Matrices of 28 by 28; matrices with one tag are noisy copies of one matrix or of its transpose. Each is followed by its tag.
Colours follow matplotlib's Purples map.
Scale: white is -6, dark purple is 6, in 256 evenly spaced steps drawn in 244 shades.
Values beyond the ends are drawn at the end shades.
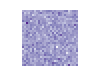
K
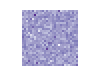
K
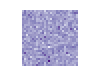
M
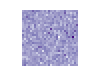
M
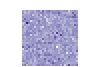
K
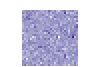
M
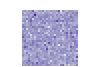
K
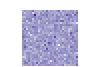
K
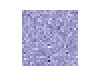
M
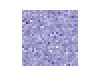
K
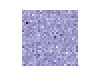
K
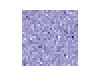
M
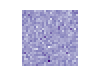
M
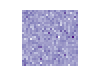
M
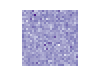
K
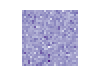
M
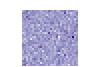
M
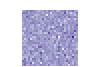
M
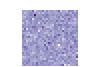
K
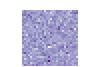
M
